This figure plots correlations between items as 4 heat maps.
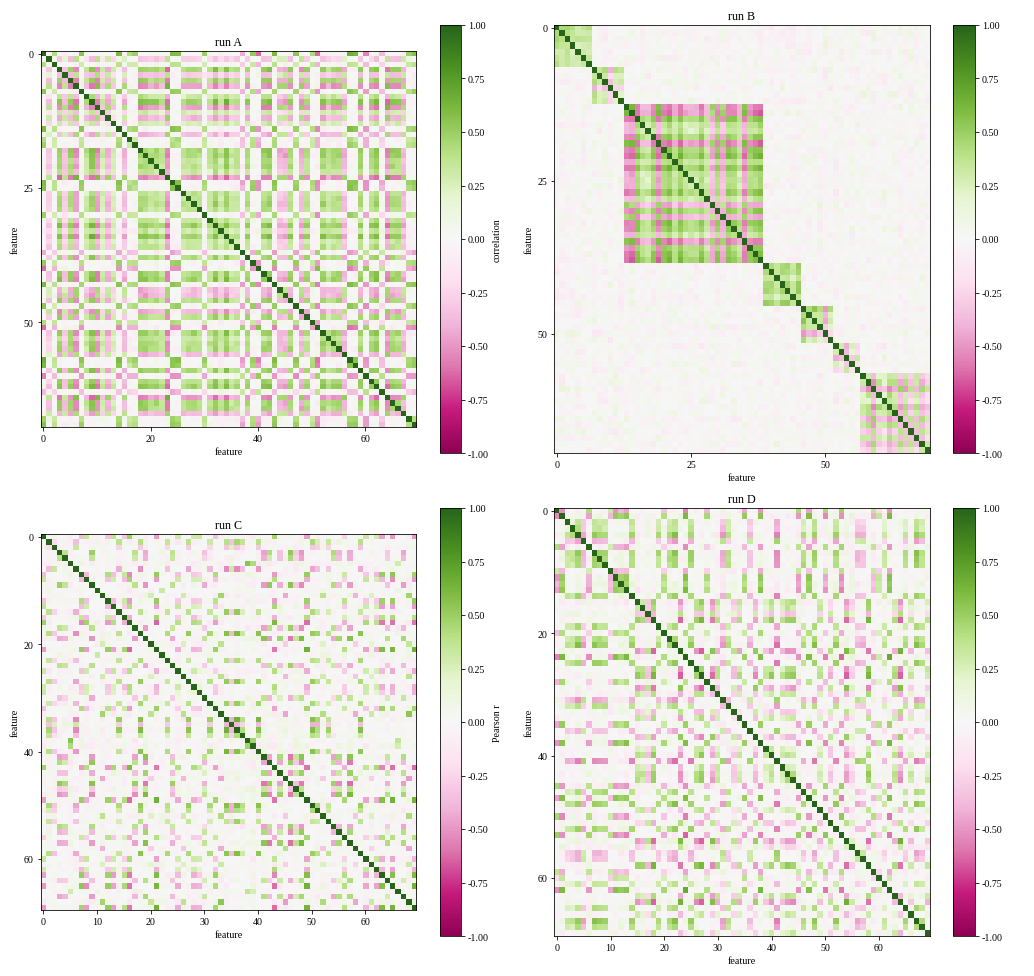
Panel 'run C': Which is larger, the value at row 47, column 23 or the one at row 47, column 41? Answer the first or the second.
the second
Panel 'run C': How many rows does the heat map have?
70
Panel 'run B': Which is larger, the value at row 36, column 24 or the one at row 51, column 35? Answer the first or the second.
the first
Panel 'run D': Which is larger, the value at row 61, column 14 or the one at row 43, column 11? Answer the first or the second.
the first
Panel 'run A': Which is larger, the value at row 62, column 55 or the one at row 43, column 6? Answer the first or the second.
the first
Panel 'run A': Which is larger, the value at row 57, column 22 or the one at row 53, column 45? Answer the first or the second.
the first
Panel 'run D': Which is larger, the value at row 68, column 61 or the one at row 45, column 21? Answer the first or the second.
the first
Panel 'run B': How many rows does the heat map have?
70
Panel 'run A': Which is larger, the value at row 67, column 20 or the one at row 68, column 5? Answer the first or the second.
the second
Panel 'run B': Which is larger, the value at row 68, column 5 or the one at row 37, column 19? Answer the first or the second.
the first
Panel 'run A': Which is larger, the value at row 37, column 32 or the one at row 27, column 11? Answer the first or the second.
the second
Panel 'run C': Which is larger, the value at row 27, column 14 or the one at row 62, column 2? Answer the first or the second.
the first
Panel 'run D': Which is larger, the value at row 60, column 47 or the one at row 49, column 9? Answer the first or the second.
the first
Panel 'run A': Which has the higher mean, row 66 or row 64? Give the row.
66
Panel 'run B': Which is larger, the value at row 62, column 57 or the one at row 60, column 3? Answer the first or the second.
the first
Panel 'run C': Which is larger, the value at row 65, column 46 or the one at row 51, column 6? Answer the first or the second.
the first
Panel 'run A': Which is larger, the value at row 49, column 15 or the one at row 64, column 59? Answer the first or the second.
the first
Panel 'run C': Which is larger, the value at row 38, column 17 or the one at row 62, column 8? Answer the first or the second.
the second
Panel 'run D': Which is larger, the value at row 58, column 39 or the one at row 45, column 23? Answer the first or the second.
the first
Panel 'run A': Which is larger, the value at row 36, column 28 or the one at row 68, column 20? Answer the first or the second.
the first
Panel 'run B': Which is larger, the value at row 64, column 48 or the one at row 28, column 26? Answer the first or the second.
the second
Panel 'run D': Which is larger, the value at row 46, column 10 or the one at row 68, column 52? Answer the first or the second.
the second
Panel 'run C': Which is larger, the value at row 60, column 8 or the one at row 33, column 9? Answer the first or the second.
the first
